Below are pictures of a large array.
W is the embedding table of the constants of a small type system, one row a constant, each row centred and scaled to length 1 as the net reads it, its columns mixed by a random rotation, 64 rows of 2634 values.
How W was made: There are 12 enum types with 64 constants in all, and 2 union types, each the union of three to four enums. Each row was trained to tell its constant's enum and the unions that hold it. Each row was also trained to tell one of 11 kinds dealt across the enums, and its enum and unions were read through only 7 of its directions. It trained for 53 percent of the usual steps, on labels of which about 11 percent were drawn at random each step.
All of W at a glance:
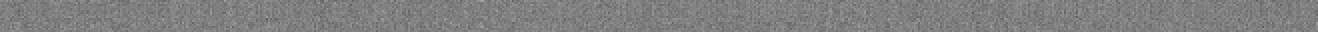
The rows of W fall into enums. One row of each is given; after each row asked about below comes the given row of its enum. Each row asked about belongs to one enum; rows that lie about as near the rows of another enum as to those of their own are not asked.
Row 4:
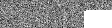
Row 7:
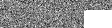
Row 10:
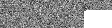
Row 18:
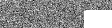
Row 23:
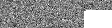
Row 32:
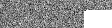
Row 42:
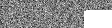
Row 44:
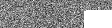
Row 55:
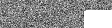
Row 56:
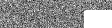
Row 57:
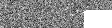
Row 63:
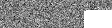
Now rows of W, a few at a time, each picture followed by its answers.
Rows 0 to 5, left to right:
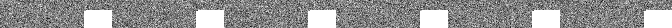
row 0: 42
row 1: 23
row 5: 23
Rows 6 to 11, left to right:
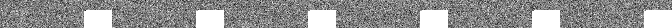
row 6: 4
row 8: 63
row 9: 18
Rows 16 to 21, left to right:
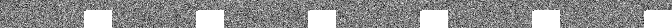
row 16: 4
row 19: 23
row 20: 4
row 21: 10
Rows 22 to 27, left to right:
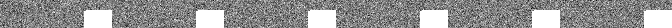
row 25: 7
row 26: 10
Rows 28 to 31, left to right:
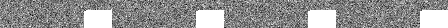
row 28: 44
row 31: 23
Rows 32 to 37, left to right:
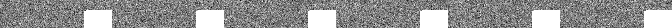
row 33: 18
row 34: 7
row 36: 42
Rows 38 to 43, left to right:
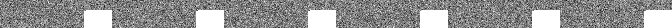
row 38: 63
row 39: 63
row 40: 63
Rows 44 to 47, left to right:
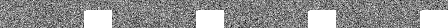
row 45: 56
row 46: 56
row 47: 56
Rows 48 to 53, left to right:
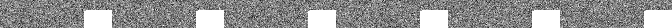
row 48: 18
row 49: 10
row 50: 57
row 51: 10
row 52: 23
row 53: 18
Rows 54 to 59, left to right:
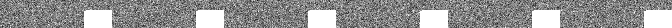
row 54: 56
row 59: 4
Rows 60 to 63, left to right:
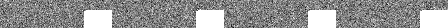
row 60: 56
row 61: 10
